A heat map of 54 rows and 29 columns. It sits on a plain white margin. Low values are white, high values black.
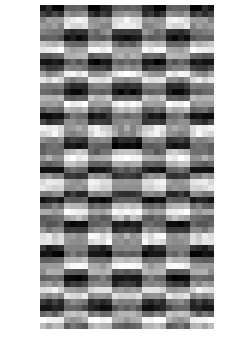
It is mirror symmetric from left to right. Stripes running across repeat 12 times from top to bottom. On average the colour sits 50% of the way up the scale. No overall slope runs across the table.
